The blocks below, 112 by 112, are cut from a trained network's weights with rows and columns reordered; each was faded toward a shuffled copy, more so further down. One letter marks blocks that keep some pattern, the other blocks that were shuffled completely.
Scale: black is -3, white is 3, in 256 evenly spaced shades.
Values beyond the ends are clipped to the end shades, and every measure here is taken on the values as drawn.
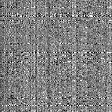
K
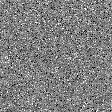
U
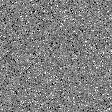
U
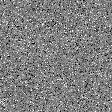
U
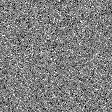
U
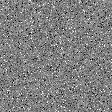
U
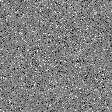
U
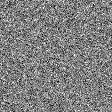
U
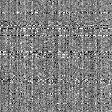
K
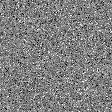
U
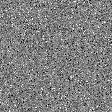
U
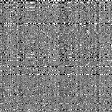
K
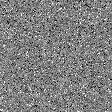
U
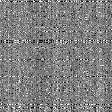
K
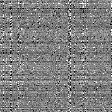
K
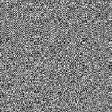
K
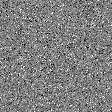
U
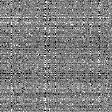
K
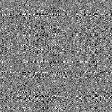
K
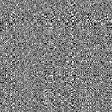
K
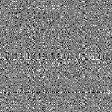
K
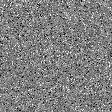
U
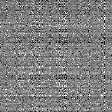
K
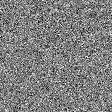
U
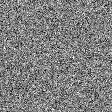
U
